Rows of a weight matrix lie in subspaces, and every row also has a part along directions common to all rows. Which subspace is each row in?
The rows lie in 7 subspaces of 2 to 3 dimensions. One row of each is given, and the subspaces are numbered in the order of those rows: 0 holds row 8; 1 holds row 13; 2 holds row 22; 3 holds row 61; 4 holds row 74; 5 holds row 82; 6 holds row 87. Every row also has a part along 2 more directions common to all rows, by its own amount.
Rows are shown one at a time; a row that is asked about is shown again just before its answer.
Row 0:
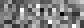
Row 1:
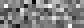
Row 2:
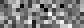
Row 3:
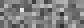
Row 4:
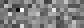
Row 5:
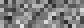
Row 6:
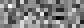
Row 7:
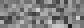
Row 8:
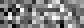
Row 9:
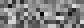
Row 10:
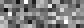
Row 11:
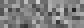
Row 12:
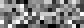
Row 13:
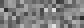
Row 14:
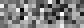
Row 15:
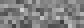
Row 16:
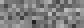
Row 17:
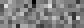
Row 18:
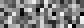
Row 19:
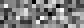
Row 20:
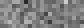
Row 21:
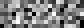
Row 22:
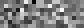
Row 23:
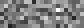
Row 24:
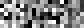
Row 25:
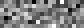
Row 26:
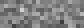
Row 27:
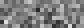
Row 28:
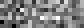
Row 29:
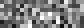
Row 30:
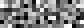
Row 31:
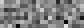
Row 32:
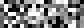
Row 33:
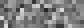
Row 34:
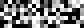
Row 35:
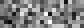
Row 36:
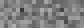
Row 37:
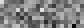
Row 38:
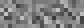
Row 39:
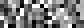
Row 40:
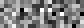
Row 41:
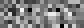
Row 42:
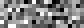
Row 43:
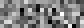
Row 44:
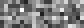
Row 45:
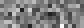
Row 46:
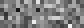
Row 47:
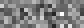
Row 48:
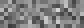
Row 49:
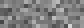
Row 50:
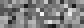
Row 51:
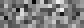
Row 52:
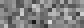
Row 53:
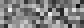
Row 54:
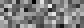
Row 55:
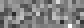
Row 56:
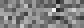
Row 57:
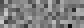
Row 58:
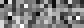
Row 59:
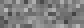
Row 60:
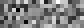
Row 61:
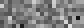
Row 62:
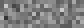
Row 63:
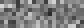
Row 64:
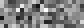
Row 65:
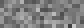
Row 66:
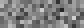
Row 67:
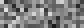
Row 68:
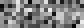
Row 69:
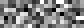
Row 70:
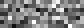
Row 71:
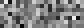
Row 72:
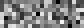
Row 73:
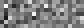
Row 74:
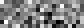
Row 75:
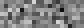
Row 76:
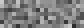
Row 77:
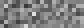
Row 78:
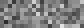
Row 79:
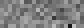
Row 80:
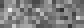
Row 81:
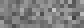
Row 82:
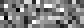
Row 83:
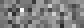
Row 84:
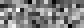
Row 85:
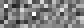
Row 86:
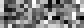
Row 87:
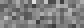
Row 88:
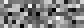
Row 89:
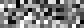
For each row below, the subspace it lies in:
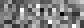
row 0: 2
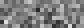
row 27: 4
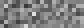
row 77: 5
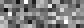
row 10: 2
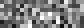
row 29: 0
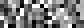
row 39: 4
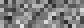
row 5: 3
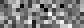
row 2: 4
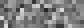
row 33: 4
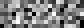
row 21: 5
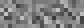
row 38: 0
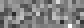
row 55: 5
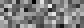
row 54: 2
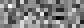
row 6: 6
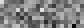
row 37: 4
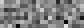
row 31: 3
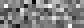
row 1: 3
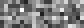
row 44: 2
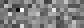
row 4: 1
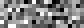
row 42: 1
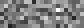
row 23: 0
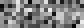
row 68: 6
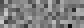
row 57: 5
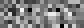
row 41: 0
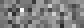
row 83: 0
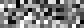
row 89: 6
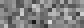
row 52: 4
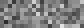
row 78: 2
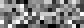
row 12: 1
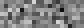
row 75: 0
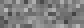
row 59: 2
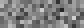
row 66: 3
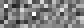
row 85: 5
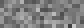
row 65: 4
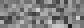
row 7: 2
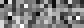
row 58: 3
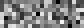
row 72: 5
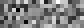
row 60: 1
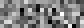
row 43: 2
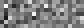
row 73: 5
